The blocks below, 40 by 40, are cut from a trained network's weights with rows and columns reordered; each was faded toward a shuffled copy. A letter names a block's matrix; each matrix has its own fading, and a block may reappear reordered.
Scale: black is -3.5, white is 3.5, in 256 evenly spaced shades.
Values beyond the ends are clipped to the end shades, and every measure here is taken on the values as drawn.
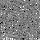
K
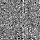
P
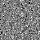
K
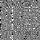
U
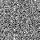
P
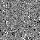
K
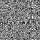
P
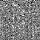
P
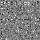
K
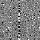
U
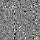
U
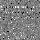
K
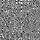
U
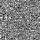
P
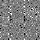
U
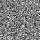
P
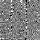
U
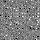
K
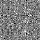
P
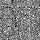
P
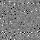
K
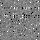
K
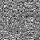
U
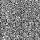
P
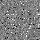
K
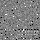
K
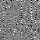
U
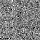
P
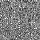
P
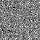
K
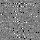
K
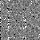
U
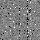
U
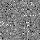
K
